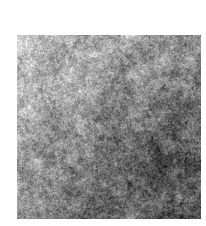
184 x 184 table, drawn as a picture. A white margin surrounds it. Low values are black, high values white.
No regular stripes run through it. The field climbs toward the top left. The bottom right is the ninth with the lowest average. No single row or column stands out from its neighbours. The field is mottled with small blotches. Neither half mirrors the other.
